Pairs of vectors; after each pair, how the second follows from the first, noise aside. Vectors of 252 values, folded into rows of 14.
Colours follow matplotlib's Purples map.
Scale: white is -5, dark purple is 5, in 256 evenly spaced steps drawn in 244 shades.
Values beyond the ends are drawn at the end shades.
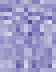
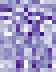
scaled up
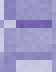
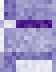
scaled up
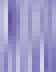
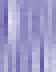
negated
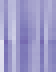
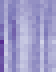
negated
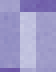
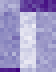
scaled up
